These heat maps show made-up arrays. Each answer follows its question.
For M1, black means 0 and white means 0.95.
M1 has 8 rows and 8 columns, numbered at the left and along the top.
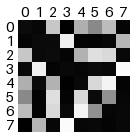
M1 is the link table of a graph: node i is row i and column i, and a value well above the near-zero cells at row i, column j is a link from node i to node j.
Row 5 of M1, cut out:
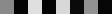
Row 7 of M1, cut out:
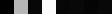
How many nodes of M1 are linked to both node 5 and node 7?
0
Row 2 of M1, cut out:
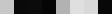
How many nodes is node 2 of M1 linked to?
4
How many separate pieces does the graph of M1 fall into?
2
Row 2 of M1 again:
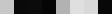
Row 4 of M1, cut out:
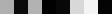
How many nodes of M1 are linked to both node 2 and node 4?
3
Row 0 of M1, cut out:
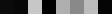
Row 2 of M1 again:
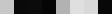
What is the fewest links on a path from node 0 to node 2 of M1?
1
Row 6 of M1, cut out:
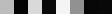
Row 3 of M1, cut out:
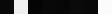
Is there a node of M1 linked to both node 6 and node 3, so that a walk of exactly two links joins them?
no
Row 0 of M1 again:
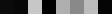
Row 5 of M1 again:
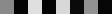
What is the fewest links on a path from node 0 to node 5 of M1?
1
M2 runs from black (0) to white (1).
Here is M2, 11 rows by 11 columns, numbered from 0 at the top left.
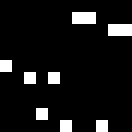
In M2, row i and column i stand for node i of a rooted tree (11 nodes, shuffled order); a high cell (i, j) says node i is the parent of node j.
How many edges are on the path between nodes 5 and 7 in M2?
5
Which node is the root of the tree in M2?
1
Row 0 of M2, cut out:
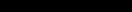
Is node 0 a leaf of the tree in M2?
yes
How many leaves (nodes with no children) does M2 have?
5
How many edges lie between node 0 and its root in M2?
5
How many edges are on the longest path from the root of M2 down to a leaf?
5
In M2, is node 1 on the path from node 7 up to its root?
yes
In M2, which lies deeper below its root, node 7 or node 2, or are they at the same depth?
node 2
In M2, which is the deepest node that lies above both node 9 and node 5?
2
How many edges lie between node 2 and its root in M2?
2
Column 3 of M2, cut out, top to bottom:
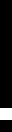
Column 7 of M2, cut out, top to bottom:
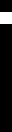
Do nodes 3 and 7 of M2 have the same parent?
no
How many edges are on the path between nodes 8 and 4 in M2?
4
